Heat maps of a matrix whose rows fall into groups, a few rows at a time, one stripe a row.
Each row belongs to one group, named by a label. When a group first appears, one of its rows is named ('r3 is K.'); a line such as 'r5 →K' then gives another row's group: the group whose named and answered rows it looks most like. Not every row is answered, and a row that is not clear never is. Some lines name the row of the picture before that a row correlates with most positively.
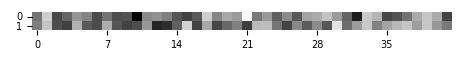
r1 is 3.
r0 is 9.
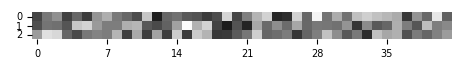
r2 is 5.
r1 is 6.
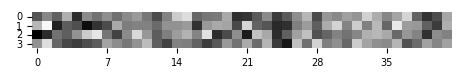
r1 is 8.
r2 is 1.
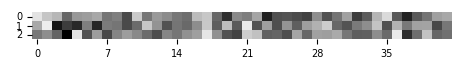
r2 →6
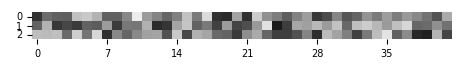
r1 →3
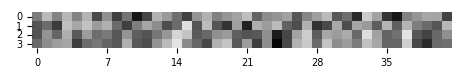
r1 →1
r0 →9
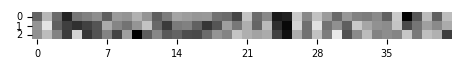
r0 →6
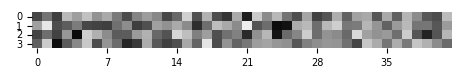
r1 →8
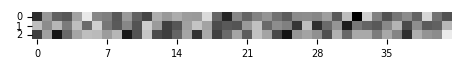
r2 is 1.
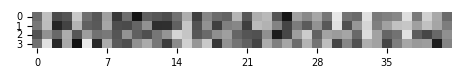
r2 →8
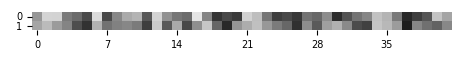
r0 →5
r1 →5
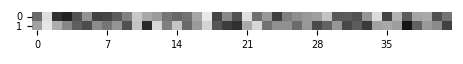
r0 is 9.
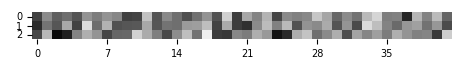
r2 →1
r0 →9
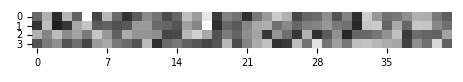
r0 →9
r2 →5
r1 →9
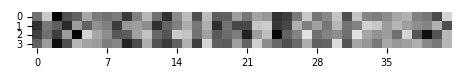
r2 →1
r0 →1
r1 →3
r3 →1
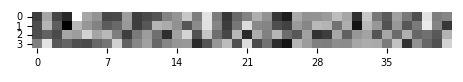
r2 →1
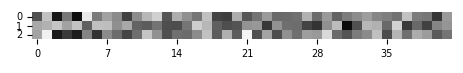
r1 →5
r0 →1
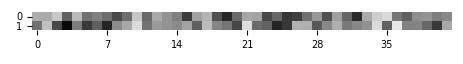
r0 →5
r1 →8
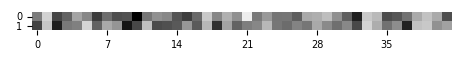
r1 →9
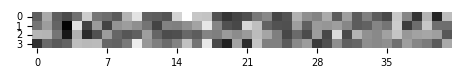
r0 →6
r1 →6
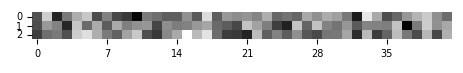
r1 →6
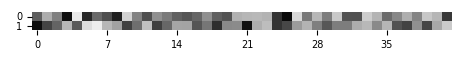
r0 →3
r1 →1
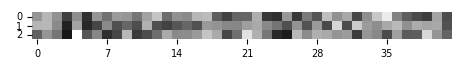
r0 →5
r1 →3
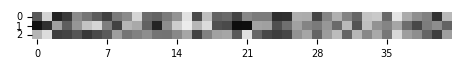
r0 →8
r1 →6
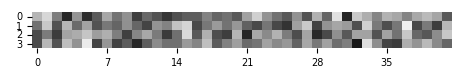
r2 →1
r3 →9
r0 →3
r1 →8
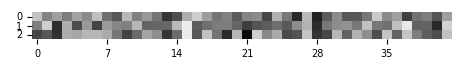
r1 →8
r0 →5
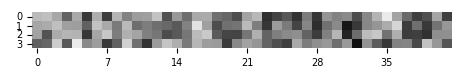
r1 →5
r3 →6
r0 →5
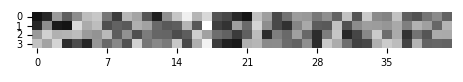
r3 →5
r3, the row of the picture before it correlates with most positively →0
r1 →1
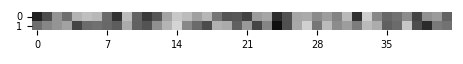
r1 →8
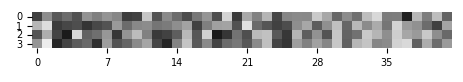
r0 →9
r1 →8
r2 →3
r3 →3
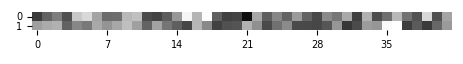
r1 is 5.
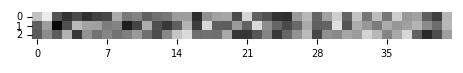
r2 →8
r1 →1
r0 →8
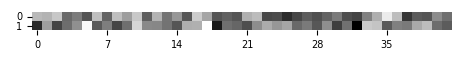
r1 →9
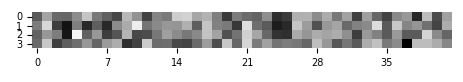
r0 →6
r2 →6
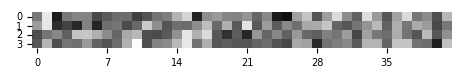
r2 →6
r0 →8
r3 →8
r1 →9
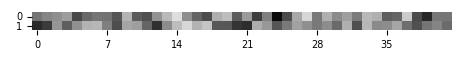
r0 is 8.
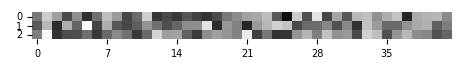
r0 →3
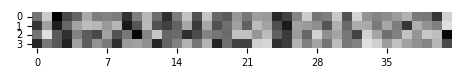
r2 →3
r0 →1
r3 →3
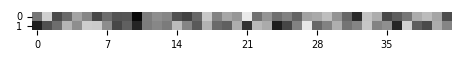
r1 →1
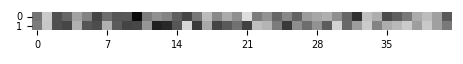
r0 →9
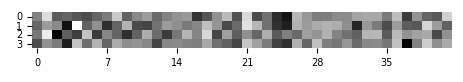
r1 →6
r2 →9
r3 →6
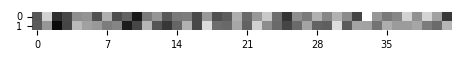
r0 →3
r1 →1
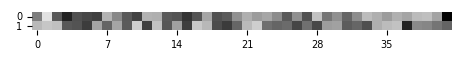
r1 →5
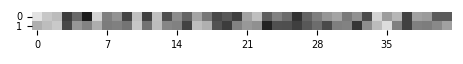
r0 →5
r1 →5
